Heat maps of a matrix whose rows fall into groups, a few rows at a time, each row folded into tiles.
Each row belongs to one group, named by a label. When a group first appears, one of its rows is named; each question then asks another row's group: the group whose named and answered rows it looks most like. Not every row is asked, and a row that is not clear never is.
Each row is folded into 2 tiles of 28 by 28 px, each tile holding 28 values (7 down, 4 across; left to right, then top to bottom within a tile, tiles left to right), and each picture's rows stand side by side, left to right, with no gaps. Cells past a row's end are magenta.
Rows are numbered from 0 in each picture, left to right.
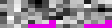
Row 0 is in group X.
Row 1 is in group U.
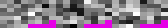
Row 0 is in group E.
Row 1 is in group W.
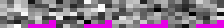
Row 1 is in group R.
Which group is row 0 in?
X
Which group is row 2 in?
U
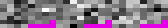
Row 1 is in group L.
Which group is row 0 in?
R
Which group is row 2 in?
U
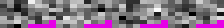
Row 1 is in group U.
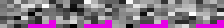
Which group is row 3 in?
X
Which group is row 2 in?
L
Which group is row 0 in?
L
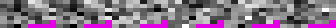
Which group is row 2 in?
U
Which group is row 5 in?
R
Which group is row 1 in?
W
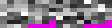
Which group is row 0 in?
X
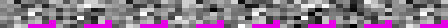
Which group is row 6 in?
W
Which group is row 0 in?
E
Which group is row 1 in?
L
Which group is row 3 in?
U
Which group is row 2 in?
E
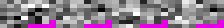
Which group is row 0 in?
L
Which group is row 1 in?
U
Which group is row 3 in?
U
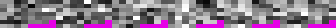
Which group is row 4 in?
X
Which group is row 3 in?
X
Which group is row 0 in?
R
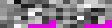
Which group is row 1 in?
L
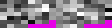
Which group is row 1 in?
X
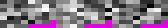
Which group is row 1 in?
X
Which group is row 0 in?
R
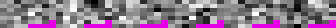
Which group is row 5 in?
W
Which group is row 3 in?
L
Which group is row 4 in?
E
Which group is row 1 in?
X
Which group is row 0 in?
E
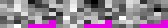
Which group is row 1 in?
X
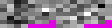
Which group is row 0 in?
R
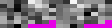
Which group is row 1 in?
L
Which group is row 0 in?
W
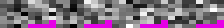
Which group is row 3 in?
R
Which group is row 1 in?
W
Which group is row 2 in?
E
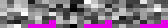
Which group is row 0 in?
X
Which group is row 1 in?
W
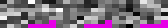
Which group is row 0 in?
R
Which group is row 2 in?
W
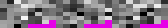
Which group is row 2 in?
L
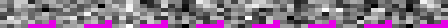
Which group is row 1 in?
E
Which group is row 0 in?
U
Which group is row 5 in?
R
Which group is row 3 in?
W
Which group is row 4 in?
L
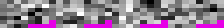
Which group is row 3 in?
U
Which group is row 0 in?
L
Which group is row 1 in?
X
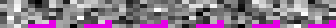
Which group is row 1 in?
L
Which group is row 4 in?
W
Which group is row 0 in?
X
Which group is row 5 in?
X
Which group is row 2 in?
R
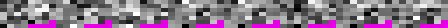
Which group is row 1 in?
E
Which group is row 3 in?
L
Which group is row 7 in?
L
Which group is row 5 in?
W
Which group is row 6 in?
L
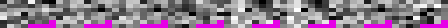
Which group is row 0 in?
R
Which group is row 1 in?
U
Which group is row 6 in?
U
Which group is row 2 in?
U
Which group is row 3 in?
W
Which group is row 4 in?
X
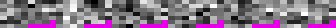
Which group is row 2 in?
W
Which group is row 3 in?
L
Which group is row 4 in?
R
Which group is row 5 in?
X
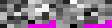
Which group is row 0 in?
R
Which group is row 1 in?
L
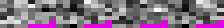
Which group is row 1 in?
W
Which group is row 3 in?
W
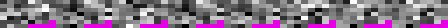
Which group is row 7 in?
L
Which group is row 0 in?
R
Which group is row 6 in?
L
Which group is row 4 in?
W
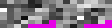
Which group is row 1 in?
L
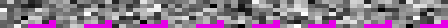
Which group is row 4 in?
W
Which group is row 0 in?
E
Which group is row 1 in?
E
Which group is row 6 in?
U
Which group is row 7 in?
L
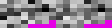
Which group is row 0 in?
U
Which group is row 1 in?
U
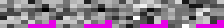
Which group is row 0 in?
U
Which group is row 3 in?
E
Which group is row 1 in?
U
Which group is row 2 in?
L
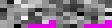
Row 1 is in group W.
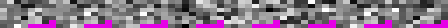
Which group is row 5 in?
R
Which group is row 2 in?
E
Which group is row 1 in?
E
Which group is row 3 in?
W
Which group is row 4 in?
U
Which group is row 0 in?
E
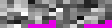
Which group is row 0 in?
X
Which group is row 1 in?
E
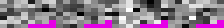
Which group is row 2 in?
X
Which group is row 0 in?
U
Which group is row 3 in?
L
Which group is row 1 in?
W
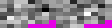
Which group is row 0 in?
U
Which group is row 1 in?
E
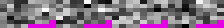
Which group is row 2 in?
U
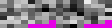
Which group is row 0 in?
U
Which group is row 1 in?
W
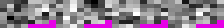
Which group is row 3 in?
E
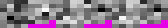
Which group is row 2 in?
U
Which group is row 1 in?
U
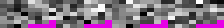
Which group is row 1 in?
R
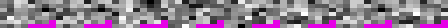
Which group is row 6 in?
U
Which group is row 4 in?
L
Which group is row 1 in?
U
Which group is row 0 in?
U
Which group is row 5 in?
X
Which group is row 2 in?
X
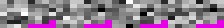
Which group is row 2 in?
L
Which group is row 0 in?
X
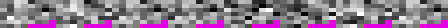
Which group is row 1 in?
X
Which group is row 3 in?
U
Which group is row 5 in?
W
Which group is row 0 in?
U
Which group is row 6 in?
X
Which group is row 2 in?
U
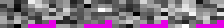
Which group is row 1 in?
R
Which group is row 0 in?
W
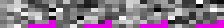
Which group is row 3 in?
R
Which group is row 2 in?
U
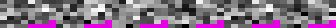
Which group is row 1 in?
R
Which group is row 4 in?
R
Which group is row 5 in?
W
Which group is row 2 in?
L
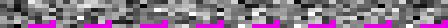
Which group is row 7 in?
E
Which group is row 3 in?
X
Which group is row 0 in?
W
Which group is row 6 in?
E
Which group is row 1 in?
L
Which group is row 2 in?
R
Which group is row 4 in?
E
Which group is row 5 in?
E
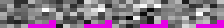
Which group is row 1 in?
R
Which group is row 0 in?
R
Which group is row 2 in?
L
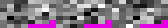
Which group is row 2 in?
E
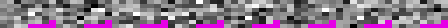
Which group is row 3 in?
R
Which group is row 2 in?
X
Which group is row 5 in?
R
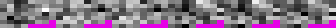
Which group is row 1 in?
U
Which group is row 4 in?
W
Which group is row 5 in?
W
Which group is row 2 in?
U
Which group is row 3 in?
W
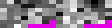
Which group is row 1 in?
X
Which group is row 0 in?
E
